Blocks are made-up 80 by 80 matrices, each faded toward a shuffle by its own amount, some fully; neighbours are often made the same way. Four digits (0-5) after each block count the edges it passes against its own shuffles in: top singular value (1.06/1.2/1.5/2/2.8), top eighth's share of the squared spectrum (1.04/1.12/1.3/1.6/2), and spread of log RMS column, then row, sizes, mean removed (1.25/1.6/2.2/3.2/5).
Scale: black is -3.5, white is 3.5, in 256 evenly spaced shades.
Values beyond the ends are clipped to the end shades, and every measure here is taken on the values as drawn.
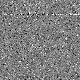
2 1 0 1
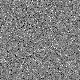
0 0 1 0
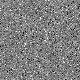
0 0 0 0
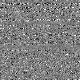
1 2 0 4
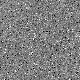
0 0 0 0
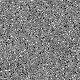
0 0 0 0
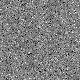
0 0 0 0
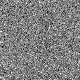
0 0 0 0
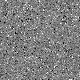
0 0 0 0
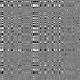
5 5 4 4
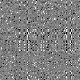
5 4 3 2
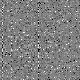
4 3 2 1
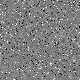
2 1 0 0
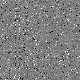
3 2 1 0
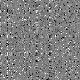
4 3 2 1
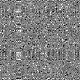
4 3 1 2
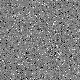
2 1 0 0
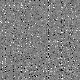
2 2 2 1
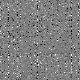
3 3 2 1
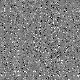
2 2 2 1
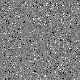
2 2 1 1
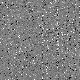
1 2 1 0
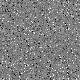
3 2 1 0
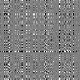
5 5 4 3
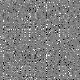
4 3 2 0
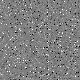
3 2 1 0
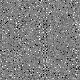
3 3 1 1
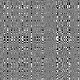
5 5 4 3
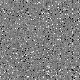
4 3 1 1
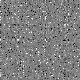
3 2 1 0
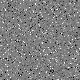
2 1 0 0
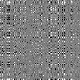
5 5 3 3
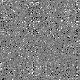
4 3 1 1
